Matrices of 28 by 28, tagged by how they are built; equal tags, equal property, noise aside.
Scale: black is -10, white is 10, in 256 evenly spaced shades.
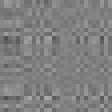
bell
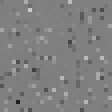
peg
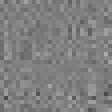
bell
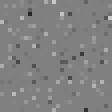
peg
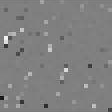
peg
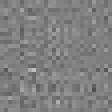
bell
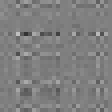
bell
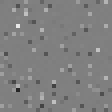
peg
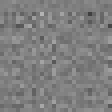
bell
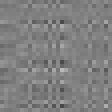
bell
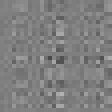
bell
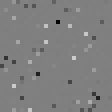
peg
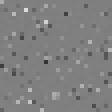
peg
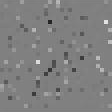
peg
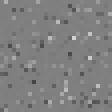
peg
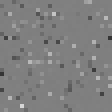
peg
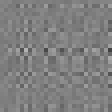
bell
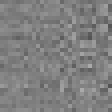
bell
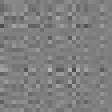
bell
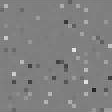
peg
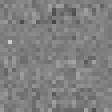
bell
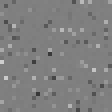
peg
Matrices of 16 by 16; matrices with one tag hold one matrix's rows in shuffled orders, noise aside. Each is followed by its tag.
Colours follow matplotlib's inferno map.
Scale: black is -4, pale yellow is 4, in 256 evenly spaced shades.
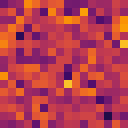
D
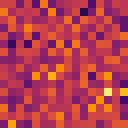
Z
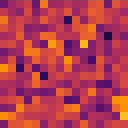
D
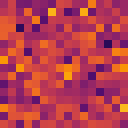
D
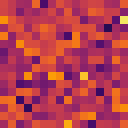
D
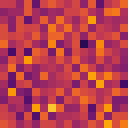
Z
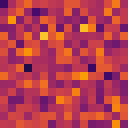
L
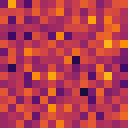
Z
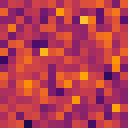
L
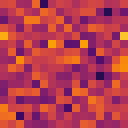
D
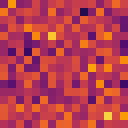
Z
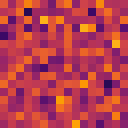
L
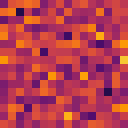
D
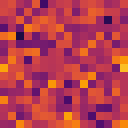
D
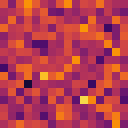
L
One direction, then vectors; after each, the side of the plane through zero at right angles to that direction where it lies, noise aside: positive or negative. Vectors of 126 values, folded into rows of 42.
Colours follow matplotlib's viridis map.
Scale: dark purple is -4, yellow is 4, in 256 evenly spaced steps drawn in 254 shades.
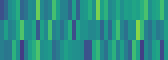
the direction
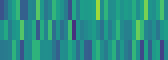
positive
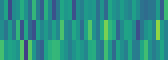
negative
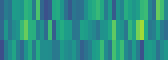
positive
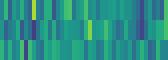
negative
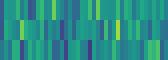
positive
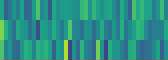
positive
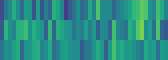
positive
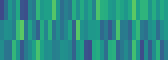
positive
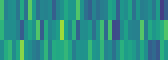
negative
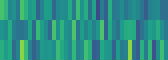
negative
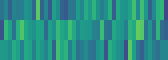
positive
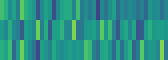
negative
